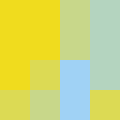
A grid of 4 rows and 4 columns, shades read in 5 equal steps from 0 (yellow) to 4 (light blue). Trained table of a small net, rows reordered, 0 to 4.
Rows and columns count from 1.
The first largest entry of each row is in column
4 4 3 3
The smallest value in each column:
0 0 2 1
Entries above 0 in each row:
2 2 3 4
